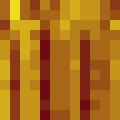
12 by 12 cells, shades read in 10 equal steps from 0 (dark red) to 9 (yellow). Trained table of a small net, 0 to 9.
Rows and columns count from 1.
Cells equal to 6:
24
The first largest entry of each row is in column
2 2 2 3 3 3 1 1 1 1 1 1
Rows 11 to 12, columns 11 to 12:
4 5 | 4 5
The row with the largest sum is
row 3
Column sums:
67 46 72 61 16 48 56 65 27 51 44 58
